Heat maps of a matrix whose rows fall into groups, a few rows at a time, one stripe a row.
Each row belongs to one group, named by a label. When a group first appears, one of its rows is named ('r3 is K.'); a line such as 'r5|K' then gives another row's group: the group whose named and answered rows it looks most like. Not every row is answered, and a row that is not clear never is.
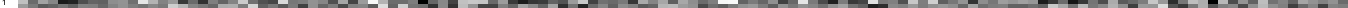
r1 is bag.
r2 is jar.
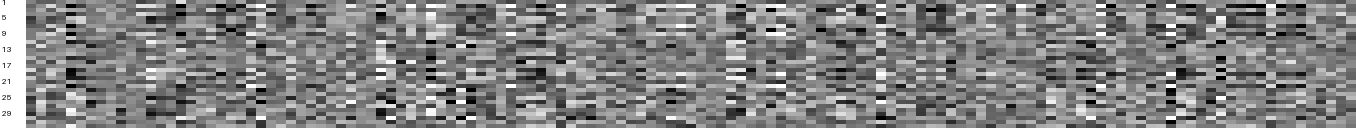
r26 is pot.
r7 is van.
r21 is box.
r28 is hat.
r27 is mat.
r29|hat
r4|van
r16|mat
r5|hat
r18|bag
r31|pot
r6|hat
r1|box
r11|bag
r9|van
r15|bag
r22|van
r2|van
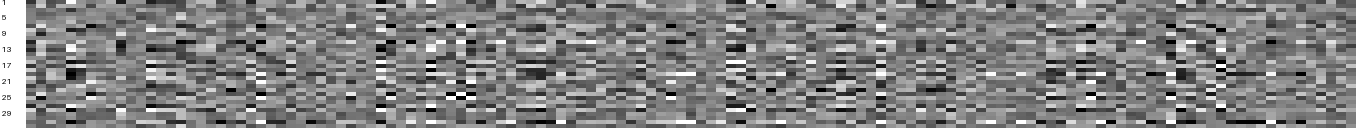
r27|hat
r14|pot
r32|box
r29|jar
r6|hat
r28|bag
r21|jar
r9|jar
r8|bag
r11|pot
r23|mat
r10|hat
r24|pot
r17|hat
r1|hat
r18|bag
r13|hat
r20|bag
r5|box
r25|jar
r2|mat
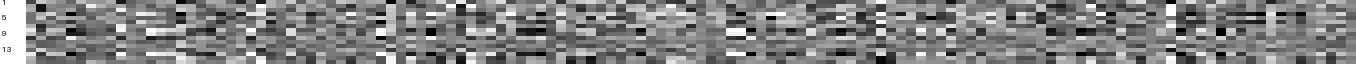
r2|jar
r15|jar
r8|bag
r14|bag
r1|pot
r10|hat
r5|mat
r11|box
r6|van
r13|pot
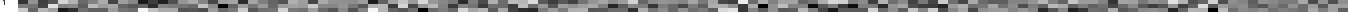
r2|mat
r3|bag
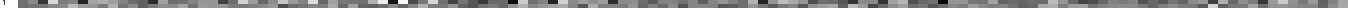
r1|mat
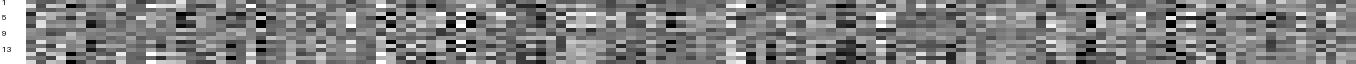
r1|box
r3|box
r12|mat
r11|pot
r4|pot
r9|box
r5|van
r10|box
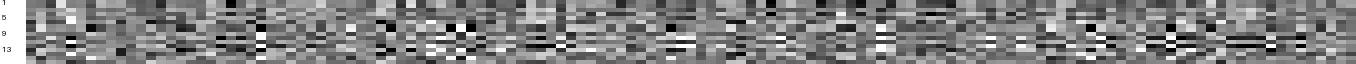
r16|bag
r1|mat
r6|hat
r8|pot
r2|mat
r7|pot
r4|mat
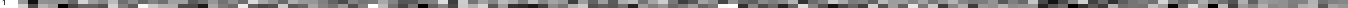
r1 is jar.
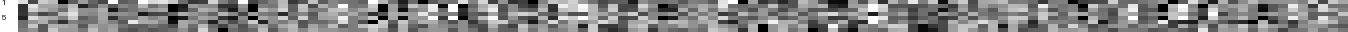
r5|pot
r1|bag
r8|mat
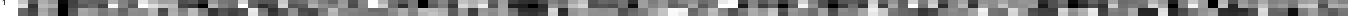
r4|van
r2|bag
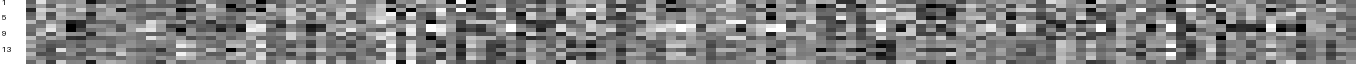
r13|mat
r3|pot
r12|jar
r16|mat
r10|bag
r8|van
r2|mat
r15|jar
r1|pot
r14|jar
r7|van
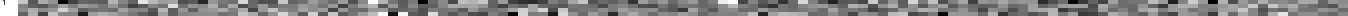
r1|bag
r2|box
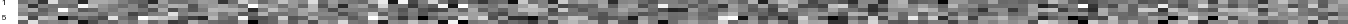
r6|pot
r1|mat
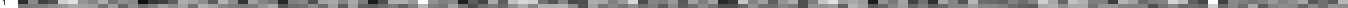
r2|hat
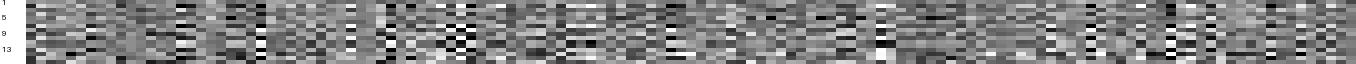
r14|van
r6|box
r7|pot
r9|hat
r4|pot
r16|hat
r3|box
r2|pot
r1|hat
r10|pot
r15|pot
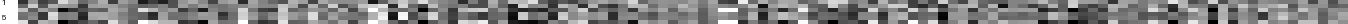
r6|bag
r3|bag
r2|mat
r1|hat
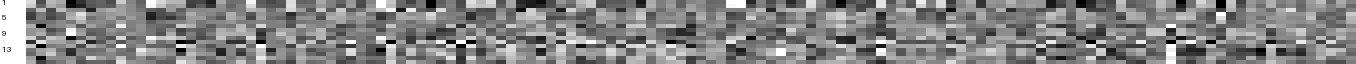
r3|mat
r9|box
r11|pot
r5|hat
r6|hat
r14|van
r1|bag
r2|bag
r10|bag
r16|jar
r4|hat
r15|jar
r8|box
